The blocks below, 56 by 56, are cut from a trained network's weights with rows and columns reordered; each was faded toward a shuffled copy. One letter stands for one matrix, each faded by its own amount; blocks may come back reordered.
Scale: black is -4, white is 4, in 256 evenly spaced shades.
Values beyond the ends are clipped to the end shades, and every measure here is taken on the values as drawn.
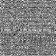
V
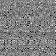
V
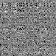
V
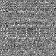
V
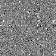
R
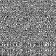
V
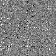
R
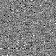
R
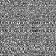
V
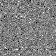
R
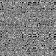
V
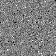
R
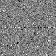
R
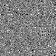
R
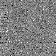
R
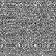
V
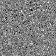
R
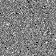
R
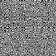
V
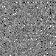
R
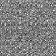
V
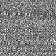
V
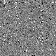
R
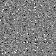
R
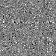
R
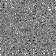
R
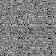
V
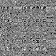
V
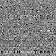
V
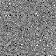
R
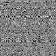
V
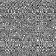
V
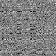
V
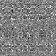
V
